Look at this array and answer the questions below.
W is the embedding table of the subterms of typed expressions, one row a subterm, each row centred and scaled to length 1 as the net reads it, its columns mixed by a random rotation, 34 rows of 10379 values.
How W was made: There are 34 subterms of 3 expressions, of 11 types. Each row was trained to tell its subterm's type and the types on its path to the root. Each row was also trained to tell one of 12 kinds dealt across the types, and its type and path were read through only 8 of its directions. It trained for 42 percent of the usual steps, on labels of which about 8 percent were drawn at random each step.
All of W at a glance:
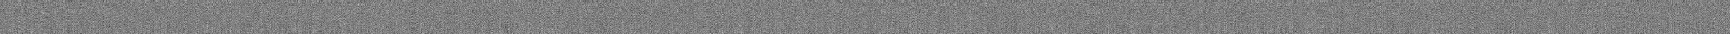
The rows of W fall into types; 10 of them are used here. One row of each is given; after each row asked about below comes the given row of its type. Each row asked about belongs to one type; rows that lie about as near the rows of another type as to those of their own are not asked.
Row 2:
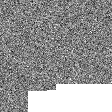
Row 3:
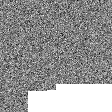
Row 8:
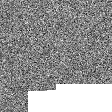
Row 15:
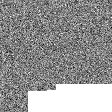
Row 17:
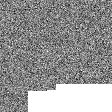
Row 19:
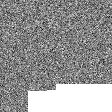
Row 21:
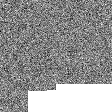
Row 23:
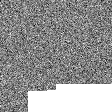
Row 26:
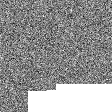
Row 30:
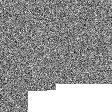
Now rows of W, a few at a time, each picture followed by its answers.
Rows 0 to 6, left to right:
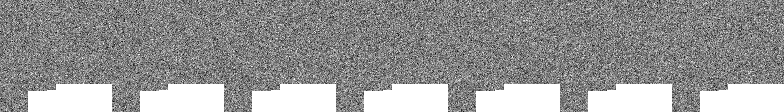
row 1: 21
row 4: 3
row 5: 3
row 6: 2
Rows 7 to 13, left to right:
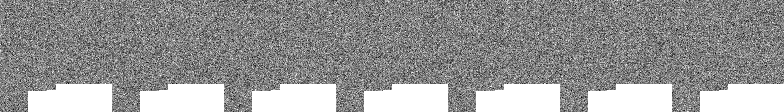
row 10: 23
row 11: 17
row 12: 23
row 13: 2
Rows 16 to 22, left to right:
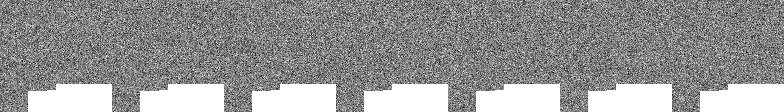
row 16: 19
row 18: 8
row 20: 15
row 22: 30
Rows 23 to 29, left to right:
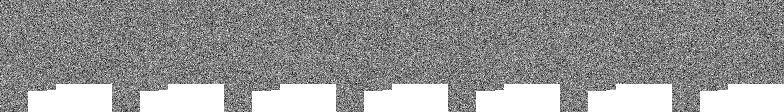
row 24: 26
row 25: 21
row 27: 21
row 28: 30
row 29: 23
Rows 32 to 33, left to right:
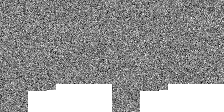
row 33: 3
